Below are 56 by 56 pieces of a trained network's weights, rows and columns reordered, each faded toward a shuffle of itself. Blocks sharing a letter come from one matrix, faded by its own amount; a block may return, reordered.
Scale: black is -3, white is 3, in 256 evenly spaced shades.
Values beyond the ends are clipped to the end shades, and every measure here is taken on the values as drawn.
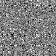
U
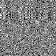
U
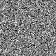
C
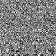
U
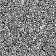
C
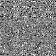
U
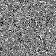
C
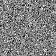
C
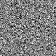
U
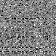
U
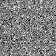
C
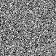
C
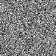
U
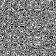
U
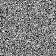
C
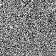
C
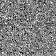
C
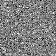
C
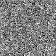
C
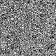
C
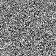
C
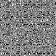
U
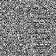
U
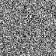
U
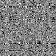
U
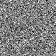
C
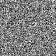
C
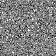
C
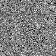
C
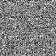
U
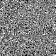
C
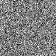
C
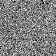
C
